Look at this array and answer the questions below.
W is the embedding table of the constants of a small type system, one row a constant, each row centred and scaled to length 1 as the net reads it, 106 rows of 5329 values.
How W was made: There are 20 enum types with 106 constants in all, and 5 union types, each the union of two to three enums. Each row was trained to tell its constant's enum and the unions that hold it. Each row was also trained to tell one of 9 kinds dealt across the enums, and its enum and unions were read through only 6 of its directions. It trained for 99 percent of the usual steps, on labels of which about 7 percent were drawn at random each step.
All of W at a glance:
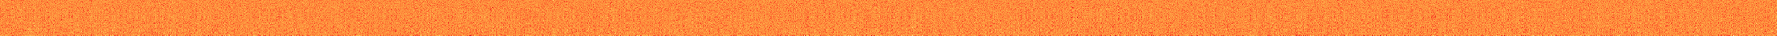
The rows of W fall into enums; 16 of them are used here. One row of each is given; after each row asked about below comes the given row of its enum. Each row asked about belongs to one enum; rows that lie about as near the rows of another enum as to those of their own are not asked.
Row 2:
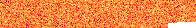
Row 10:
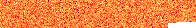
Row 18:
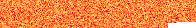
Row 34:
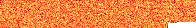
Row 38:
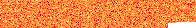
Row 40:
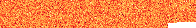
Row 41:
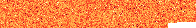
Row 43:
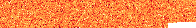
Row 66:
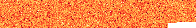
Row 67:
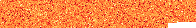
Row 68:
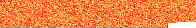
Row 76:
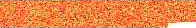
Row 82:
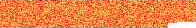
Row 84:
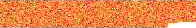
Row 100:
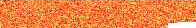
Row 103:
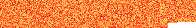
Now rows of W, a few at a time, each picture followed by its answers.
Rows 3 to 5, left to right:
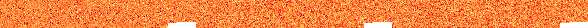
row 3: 100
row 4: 18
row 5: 103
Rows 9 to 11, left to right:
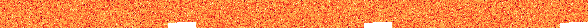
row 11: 43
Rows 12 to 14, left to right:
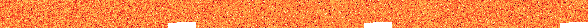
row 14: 76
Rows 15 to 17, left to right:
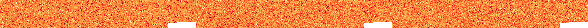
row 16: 10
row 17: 34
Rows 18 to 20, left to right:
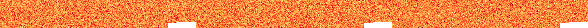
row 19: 2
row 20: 34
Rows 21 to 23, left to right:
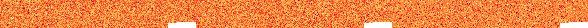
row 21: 18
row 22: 40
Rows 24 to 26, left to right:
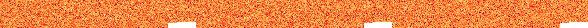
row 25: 2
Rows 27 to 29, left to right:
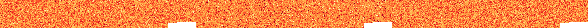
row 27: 84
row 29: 43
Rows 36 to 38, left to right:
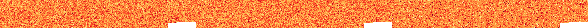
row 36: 18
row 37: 34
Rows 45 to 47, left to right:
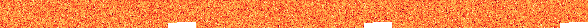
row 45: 68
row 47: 84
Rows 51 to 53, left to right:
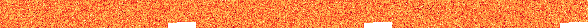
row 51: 34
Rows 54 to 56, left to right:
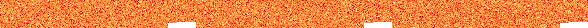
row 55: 41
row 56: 100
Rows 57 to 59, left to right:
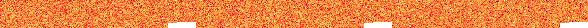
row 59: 38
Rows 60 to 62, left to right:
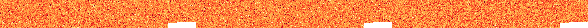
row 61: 84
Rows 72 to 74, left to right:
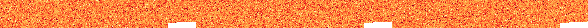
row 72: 18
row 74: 43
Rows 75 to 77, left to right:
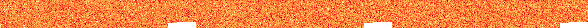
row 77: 68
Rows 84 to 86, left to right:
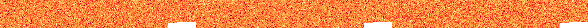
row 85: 38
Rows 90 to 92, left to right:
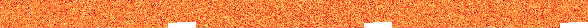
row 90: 43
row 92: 68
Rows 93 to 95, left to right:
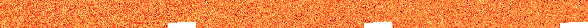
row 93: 103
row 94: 2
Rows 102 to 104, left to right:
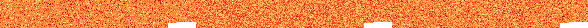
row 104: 2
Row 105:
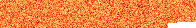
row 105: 103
